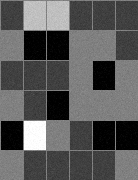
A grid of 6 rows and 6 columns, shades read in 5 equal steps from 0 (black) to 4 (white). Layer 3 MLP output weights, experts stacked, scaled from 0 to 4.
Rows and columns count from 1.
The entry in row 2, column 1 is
2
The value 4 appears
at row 5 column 2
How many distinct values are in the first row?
2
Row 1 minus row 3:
0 2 2 -1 1 -1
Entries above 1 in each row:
2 3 2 4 2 2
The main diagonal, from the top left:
1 0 1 2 0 2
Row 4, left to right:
2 1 0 2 2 2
